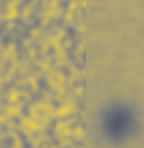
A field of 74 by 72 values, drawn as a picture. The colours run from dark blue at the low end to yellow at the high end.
Seam: vertical, 60% of the way across, the right part calmer. Dips: one, in the bottom right. Histogram: skewed, a long tail of low values. Ninth with the lowest average: bottom right. Stripes: none.
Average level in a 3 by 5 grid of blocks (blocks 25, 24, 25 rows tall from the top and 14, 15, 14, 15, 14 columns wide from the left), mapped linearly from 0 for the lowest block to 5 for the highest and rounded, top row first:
34444 / 44444 / 45510
